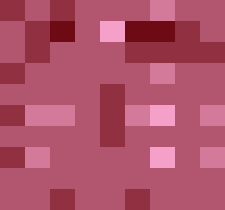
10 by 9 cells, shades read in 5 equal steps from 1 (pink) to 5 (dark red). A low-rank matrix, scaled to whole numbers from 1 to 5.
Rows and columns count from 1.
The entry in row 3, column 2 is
4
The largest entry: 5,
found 3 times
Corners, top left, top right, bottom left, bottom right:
4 3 3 3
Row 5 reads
3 3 3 3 4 3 3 3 3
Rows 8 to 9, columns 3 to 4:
3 3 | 3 3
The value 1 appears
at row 2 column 5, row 6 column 7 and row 8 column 7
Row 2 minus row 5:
0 1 2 0 -3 2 2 1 0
